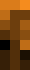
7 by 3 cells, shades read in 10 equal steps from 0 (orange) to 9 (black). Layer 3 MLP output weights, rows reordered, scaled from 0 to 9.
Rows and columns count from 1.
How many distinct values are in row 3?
3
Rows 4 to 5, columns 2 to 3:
5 4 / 6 2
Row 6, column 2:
6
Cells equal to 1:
2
